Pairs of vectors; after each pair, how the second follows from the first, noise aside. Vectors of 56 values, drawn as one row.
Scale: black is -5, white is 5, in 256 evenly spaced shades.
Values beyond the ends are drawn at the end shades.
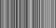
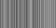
shrunk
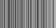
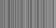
shrunk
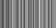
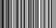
scaled up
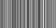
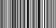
scaled up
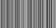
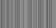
shrunk
